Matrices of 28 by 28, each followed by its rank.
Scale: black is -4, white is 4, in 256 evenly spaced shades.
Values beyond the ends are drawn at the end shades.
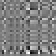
two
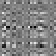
two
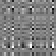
two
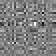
three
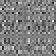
three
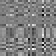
two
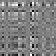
two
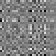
three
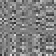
three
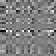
two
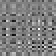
two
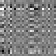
two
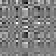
two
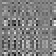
two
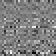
three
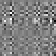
two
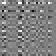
two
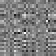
three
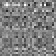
three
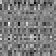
three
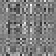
three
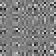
three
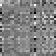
three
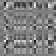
two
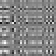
two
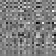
three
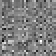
three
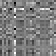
three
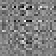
three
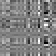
two
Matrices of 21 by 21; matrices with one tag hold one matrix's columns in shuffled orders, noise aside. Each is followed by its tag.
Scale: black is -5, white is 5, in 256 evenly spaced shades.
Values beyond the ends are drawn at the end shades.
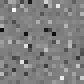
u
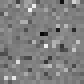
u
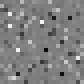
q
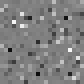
q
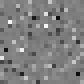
q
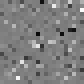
u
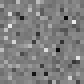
q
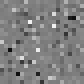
q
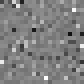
u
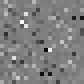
q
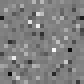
q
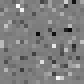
u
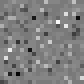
q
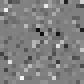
u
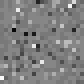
u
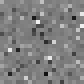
q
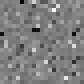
u
